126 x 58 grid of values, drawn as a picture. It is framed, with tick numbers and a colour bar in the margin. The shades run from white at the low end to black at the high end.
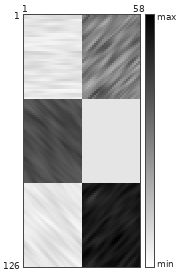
It is made of 3 by 2 panels. Panel 1,1: very low, streaked across, faint in contrast. Panel 1,2: middling, slanting up to the right. Panel 2,1: high, slanting down to the right, faint in contrast. Panel 2,2: very low, flat. Panel 3,1: very low, slanting down to the right, faint in contrast. Panel 3,2: very high, slanting up to the right, faint in contrast.
